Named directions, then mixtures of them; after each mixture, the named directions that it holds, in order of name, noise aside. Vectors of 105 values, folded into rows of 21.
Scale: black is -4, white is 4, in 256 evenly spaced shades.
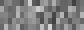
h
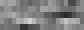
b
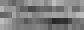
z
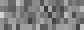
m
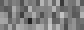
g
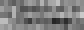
g, z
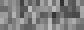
b, g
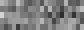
b, m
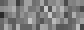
m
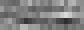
b, z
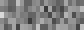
m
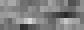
b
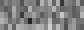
g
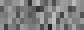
h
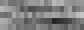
z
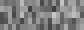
b, g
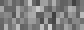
h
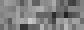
b, h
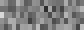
m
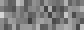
m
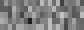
g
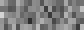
m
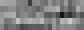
b, h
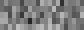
g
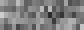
b, m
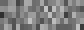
m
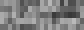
b, g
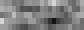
b, z
